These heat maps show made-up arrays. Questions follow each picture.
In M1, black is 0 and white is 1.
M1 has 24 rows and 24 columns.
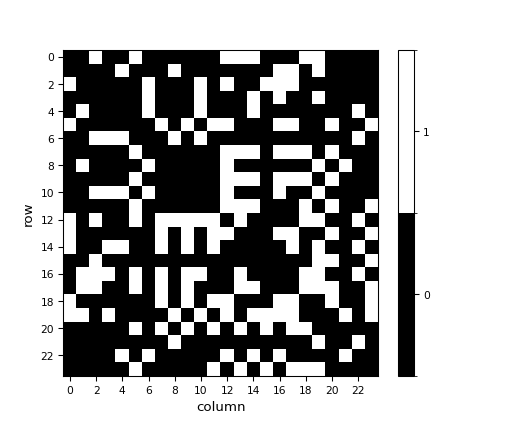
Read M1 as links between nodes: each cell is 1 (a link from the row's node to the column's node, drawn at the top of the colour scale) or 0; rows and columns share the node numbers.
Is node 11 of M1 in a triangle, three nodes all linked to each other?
yes
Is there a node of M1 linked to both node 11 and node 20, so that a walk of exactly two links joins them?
yes
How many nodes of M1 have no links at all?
0
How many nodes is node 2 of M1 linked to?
7
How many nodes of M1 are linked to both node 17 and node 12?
7
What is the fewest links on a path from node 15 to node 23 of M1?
1
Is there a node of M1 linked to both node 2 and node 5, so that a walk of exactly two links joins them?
yes
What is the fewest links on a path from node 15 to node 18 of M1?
2
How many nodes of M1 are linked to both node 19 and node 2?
6
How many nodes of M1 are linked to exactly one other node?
0
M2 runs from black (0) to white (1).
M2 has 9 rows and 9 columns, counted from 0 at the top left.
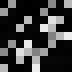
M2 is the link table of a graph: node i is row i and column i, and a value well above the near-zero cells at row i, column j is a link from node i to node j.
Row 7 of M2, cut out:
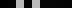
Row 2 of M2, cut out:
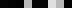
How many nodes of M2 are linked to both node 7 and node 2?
0
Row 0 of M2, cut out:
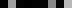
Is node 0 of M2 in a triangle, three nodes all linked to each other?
no
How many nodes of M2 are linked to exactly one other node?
0
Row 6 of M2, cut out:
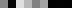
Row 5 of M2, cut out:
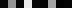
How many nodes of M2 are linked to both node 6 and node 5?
1
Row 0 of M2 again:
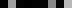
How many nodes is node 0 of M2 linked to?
3
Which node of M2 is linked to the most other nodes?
node 6
